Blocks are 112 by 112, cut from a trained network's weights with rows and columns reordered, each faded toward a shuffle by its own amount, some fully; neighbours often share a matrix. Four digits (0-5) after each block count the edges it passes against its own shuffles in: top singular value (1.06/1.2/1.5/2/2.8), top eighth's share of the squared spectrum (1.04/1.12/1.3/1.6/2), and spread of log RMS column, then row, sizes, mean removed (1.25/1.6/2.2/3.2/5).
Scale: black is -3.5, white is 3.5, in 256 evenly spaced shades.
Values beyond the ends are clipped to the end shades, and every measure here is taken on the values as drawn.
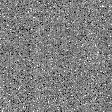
1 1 0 1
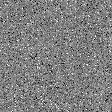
0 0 0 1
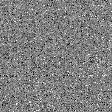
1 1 0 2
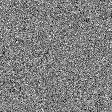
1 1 0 0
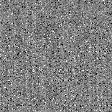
2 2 0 2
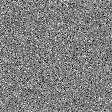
0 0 0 0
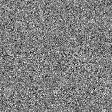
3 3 0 1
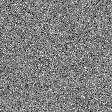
0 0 0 0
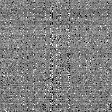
3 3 3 1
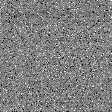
1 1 1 0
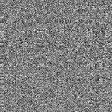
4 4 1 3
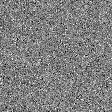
0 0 0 0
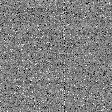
2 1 1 0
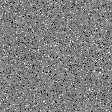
0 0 0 0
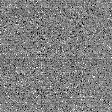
2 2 2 0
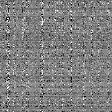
3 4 4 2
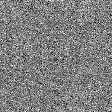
2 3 1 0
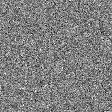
1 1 0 0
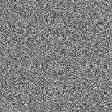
4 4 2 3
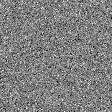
1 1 0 0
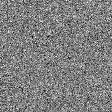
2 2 0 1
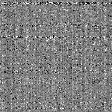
3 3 0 3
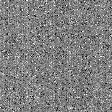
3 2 0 2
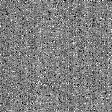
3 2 0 2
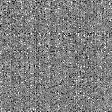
3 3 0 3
